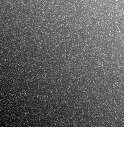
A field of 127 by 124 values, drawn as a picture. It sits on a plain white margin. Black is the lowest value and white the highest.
The ninth with the lowest average is the bottom left. There are no regular stripes. The ninth with the highest average is the top right. The field climbs toward the top right. No single row or column stands out from its neighbours. The halves do not mirror each other.
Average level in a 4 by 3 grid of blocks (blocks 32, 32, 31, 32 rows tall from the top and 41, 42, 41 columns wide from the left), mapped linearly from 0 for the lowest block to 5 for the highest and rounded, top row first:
3 4 5 | 2 3 4 | 1 2 3 | 0 1 2
